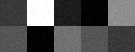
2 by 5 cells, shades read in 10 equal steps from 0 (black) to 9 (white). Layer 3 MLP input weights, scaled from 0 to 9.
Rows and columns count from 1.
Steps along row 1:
up down down up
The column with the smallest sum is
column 4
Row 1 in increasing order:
0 1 2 5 9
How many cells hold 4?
1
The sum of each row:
17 12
